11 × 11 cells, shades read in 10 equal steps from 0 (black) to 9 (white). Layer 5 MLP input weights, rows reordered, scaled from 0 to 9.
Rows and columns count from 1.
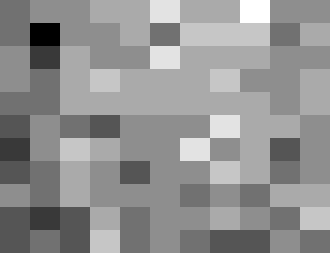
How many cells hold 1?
0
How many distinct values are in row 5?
3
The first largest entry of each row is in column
9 7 6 4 3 8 7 8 3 11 4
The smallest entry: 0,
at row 2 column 2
